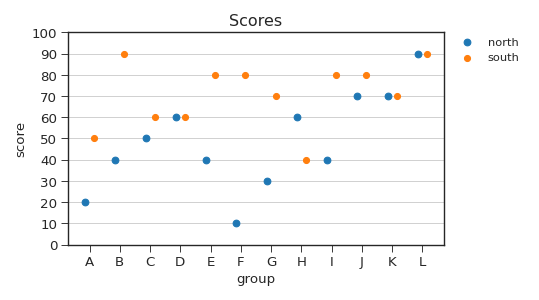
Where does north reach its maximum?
L
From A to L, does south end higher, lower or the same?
higher
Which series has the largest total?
south
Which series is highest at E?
south
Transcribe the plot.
Title: Scores
x-axis: group, ticks A B C D E F G H I J K L
y-axis: score, ticks 0 10 20 30 40 50 60 70 80 90 100
Legend: north, south
Values:
north: 20 40 50 60 40 10 30 60 40 70 70 90
south: 50 90 60 60 80 80 70 40 80 80 70 90
